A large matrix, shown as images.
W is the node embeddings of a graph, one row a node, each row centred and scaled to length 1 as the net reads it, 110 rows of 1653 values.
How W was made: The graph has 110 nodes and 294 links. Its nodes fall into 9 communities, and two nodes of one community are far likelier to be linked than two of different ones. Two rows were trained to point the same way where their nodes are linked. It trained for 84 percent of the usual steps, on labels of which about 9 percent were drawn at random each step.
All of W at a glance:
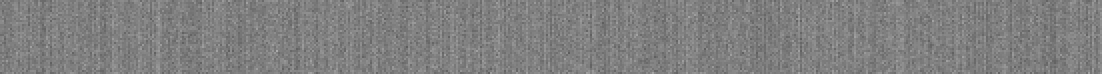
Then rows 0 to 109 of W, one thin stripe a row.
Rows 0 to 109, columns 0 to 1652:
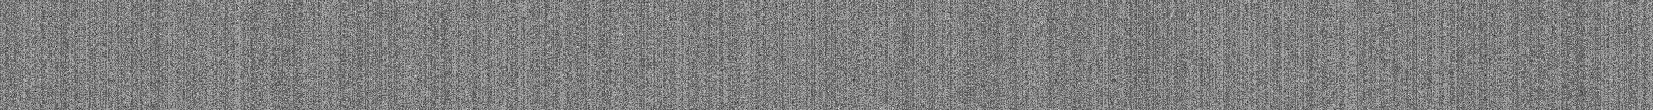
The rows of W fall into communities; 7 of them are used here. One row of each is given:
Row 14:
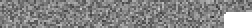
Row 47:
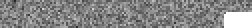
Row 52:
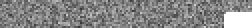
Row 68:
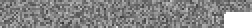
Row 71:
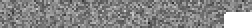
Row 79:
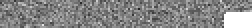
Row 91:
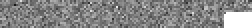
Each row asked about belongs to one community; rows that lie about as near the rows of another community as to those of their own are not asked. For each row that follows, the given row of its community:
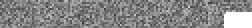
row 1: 68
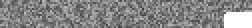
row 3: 71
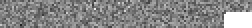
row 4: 79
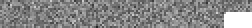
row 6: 79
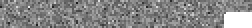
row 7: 79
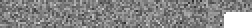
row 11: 52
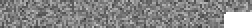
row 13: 79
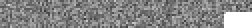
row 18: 52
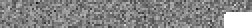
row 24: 47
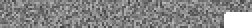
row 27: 68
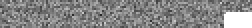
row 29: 52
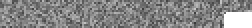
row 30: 47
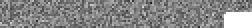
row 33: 52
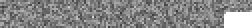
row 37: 71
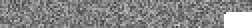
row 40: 14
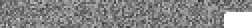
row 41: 68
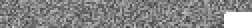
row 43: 68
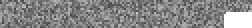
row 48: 91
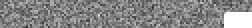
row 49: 47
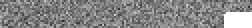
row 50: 79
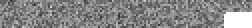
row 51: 79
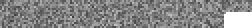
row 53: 79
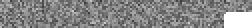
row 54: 71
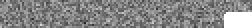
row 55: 71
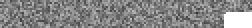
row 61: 71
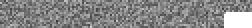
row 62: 68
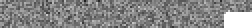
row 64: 71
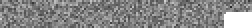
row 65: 91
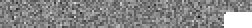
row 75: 91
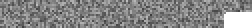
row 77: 14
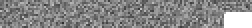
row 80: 68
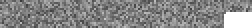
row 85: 79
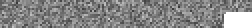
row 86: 68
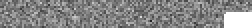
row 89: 47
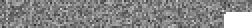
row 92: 52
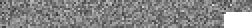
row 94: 52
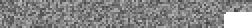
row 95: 79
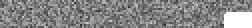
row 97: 47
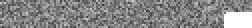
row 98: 91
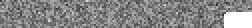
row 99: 71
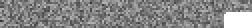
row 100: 71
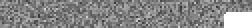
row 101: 14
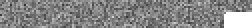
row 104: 68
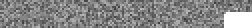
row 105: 47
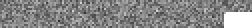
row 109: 68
